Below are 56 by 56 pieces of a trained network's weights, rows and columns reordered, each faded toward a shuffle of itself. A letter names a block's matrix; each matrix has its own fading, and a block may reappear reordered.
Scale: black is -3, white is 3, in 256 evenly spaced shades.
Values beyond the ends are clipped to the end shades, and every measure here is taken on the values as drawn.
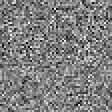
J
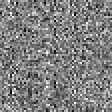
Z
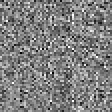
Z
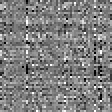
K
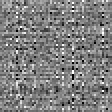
K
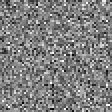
J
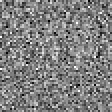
J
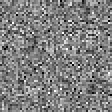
J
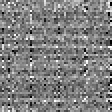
K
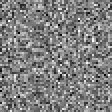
Z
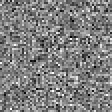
J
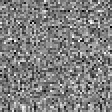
J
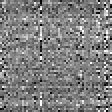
K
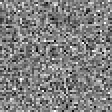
J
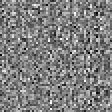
Z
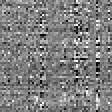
K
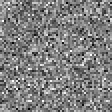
J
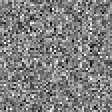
Z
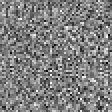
Z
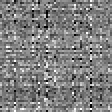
K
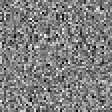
Z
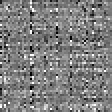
K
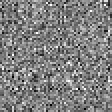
J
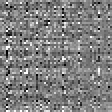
K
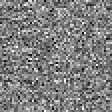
J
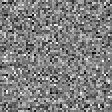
J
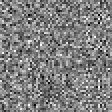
Z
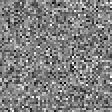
J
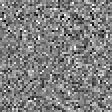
J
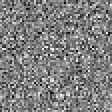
J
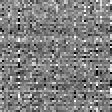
K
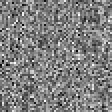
Z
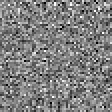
J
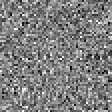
J
